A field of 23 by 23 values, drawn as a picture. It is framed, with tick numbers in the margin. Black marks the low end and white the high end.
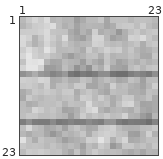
The grain runs across in streaks. The top left is the ninth with the highest average. Rows 10 and 18 differ from the rows beside them. On average the colour sits 70% of the way up the scale.
